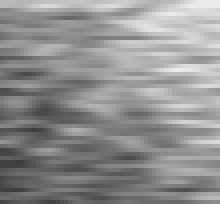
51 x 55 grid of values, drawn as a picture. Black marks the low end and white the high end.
Streaks run across, left to right. There is an overall slope up to the top right. The top right is the ninth with the highest average. Neither half mirrors the other. The ninth with the lowest average is the bottom left.
